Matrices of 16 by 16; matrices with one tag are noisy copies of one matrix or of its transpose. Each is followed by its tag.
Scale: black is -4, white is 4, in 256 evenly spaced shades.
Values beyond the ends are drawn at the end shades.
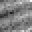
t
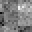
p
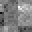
p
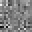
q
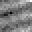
t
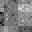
p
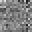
q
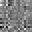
q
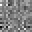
q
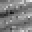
t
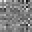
q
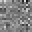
q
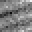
t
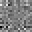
q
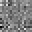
q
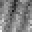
t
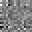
q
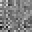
q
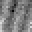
t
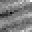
t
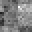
p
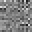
q
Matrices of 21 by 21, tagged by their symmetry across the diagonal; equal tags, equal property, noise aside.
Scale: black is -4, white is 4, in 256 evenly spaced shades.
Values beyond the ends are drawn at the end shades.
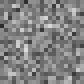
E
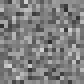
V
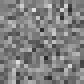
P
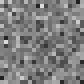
E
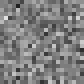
V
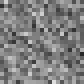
V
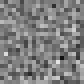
V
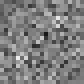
E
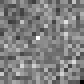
E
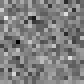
P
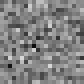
P
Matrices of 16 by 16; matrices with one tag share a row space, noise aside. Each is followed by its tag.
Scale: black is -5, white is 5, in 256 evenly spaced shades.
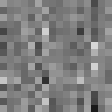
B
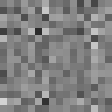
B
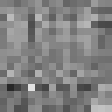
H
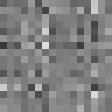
B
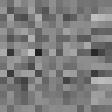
H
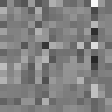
B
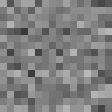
H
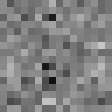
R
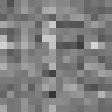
R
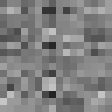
R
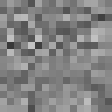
H
